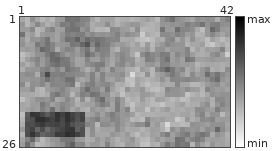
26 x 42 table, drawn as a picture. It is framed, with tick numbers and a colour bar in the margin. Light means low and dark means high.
The field is mottled with small blotches. In the bottom left lies a patch that is higher than the rest. The values are skewed, with a long tail toward high values. Values change most from cell to cell in the bottom left. Neither half mirrors the other. The bottom left is the ninth with the highest average.
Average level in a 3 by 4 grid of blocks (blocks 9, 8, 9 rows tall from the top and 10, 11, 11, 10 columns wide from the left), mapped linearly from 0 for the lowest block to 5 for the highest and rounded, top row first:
2 2 1 1 / 2 2 0 1 / 5 2 0 1
